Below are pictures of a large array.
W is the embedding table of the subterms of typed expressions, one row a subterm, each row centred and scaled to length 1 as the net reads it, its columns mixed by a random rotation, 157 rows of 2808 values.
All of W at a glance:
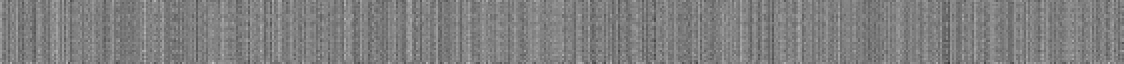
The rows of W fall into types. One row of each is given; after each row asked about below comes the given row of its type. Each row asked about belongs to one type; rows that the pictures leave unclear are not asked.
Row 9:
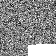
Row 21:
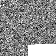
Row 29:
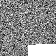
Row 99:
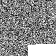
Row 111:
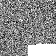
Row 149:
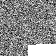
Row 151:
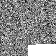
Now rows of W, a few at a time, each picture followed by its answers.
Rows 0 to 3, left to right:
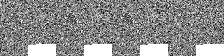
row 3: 29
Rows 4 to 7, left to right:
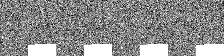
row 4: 151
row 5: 99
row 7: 9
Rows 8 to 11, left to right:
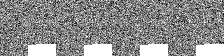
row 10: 149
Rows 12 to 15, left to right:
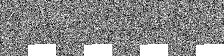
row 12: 151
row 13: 149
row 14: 99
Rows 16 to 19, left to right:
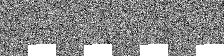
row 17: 149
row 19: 9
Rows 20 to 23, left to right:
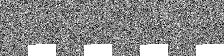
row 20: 29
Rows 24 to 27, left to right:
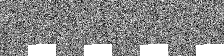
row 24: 9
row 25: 151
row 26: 21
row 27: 29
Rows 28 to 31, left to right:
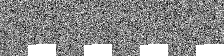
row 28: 9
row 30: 9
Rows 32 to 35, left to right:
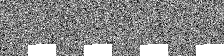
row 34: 151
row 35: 29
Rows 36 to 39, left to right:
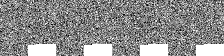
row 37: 111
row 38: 99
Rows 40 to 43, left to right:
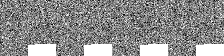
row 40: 151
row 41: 29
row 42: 99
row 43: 99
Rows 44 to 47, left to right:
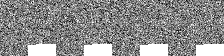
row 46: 149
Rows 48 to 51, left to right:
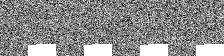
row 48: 149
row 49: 29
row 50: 9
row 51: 99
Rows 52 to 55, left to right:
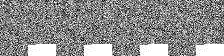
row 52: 149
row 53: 21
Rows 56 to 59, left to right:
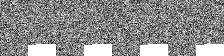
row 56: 21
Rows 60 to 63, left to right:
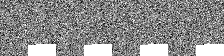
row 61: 151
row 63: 111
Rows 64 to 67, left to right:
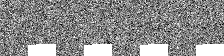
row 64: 21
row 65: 149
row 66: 99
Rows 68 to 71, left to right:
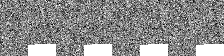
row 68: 151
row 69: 21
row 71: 151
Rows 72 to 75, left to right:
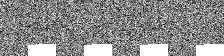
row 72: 99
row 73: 21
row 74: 99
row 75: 29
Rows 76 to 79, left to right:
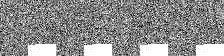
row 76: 29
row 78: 99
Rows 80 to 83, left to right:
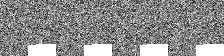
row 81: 29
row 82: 21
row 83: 151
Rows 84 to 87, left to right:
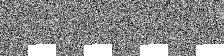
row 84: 149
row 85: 111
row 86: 9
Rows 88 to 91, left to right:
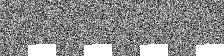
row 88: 21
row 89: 149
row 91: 111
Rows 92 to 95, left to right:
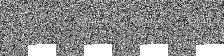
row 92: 29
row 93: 9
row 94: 9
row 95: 9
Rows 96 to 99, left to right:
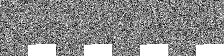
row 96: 21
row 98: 151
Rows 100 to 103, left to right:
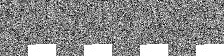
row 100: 21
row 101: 99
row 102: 151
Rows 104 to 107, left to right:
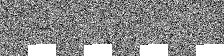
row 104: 99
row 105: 149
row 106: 149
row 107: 29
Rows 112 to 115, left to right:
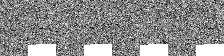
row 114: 149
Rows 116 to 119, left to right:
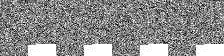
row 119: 99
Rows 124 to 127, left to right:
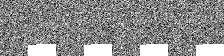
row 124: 149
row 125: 29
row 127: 21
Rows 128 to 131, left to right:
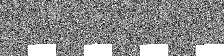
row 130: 21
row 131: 111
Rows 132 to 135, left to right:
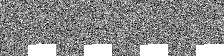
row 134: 21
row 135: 149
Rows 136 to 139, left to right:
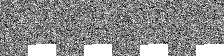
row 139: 149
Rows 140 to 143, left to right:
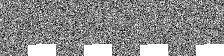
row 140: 111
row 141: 99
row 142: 149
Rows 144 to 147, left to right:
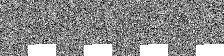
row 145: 151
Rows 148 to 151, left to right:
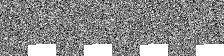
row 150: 111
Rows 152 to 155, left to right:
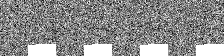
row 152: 29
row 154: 99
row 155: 9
